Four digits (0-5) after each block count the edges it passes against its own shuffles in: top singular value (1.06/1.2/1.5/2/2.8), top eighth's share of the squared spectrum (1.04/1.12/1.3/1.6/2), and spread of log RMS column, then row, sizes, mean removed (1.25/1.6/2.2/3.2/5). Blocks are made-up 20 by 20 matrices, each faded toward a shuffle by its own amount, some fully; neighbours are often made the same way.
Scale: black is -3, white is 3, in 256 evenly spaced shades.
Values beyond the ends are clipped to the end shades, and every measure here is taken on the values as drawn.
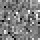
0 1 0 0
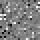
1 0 0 0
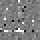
2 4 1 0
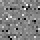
2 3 0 1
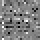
2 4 1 1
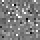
0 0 0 0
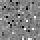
0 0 0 0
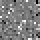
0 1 0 0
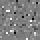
0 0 0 0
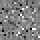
0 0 0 0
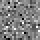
0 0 0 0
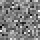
0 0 0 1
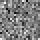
0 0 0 0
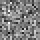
0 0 1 0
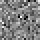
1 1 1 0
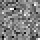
0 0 0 0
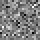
0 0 0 1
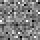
0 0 0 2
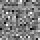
1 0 0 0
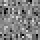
3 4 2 1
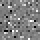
0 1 0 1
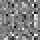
3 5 2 1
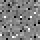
0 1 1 0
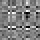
4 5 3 3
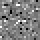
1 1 0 0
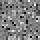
1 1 0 0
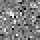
0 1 0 0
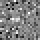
1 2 1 0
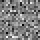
1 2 1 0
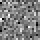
2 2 0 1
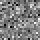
1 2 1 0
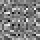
3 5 2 2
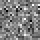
0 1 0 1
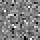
1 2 0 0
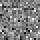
1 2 0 1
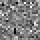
0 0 0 1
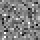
0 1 0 0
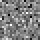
1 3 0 0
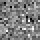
0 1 0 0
